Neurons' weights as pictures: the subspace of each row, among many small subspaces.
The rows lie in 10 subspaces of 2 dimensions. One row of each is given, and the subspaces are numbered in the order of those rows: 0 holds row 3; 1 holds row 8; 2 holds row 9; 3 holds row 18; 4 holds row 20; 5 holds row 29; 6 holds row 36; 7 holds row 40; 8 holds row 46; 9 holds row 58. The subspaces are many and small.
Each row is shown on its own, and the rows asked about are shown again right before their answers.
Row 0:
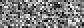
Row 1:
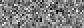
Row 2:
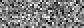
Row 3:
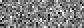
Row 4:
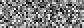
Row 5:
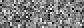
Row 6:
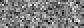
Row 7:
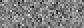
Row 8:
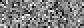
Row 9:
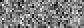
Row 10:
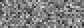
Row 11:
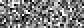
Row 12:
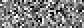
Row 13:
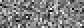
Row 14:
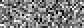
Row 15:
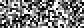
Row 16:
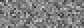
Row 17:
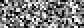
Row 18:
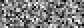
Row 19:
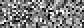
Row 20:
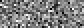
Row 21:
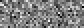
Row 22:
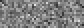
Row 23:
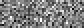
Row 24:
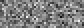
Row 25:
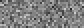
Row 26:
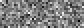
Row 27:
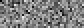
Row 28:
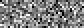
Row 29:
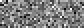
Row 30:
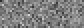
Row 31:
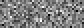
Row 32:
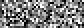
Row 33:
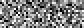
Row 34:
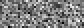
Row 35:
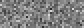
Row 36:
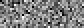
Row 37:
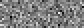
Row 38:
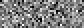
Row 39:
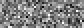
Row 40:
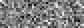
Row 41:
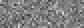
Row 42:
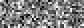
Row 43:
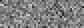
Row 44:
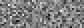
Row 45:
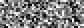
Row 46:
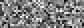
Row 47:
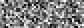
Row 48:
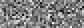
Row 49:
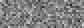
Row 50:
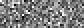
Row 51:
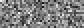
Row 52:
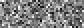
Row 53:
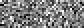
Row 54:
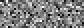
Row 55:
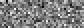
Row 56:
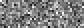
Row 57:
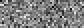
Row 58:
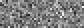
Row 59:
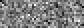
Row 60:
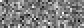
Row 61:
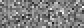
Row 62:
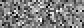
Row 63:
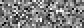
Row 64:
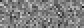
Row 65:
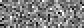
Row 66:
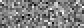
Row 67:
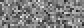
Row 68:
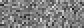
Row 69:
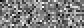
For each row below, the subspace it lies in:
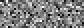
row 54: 9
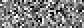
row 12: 2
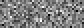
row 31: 9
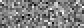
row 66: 7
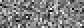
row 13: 4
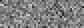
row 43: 9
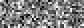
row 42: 8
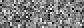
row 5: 4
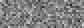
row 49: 1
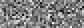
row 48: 7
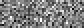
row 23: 5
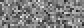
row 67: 8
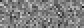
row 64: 0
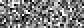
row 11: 6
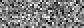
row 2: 3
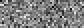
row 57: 5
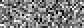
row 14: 9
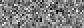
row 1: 8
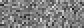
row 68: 5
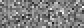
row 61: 7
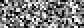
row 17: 3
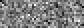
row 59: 7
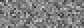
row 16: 9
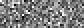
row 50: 6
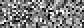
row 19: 1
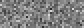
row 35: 4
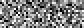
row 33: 0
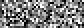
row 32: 3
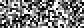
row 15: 1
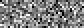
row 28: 9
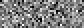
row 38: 2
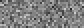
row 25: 5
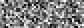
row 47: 3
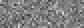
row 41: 8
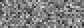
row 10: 1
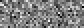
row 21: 0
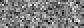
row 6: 3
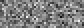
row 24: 7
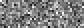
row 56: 1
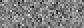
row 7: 2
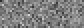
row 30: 2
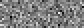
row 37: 0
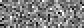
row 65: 0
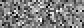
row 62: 2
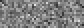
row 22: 7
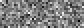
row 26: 1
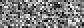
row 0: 4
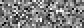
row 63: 8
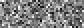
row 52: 2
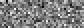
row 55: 5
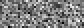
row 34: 4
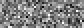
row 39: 4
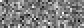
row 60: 8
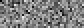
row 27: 6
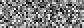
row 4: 0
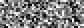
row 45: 3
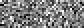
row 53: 5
